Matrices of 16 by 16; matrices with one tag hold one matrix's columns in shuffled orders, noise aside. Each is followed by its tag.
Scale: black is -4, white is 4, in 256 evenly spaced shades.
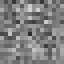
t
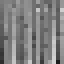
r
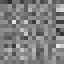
t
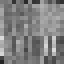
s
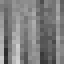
r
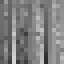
r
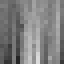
r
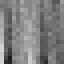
r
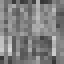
s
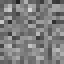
t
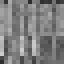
s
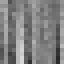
r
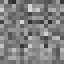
t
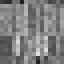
s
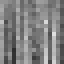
r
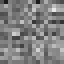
t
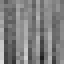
r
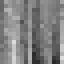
r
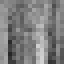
r
